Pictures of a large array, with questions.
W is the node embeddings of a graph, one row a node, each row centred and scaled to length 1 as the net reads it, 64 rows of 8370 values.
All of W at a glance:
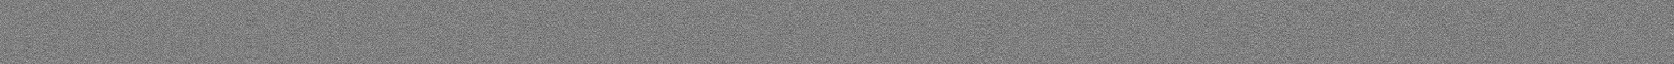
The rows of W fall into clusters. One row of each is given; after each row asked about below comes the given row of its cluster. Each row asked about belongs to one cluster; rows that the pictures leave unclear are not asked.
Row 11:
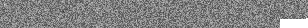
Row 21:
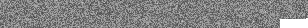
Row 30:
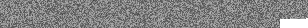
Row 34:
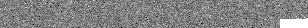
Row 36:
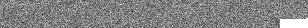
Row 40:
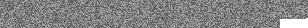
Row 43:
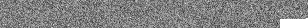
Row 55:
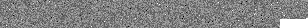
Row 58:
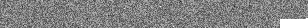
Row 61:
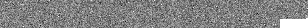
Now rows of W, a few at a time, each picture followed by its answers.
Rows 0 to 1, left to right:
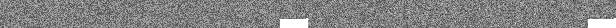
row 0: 21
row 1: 40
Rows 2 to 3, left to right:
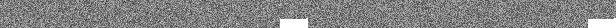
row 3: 58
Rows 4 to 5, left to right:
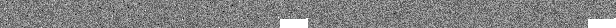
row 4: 34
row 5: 36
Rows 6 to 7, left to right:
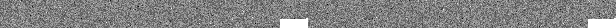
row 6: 55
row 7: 55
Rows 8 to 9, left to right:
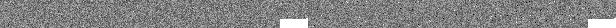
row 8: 61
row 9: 55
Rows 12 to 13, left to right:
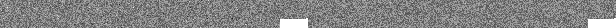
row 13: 21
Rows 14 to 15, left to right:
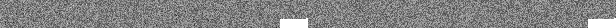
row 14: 43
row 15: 30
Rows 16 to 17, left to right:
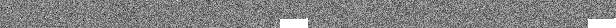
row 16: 11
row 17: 21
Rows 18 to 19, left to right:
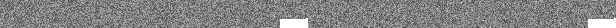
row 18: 40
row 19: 43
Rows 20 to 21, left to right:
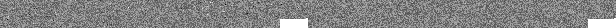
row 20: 34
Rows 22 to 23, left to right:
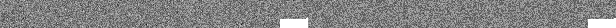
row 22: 36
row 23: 40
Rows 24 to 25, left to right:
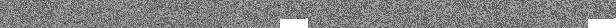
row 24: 34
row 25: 34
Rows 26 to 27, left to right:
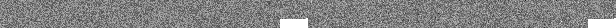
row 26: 43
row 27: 21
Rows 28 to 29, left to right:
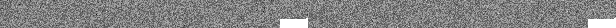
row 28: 55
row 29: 36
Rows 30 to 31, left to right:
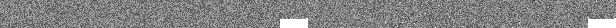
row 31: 11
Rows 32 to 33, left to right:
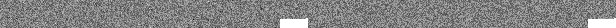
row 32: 43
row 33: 30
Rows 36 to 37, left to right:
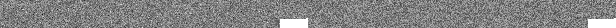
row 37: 40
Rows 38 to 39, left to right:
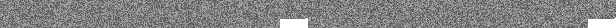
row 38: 34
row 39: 55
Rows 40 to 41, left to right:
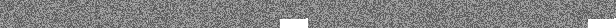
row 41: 11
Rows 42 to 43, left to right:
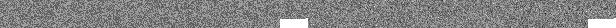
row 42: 34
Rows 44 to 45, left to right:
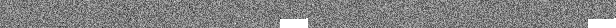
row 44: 11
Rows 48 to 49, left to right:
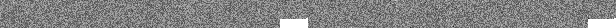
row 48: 36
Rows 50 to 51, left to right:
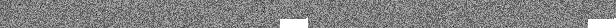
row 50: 55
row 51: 11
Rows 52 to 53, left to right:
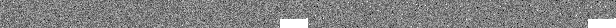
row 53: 30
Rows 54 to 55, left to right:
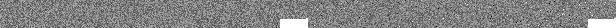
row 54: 43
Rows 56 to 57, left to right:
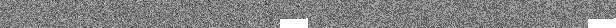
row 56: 11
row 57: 34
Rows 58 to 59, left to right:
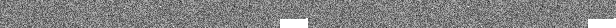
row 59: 58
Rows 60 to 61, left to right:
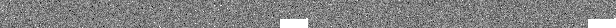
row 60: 30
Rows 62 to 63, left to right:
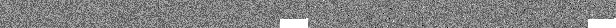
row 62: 11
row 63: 55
